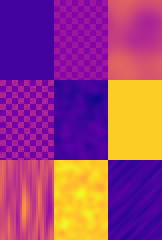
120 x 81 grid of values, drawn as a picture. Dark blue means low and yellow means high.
It is made of 3 by 3 panels. Panel 1,1: very low, flat. Panel 1,2: low, checkered, faint in contrast. Panel 1,3: middling, smooth. Panel 2,1: low, checkered. Panel 2,2: very low, blotchy, faint in contrast. Panel 2,3: very high, flat. Panel 3,1: middling, streaked downward. Panel 3,2: very high, blotchy, faint in contrast. Panel 3,3: very low, slanting up to the right, faint in contrast.
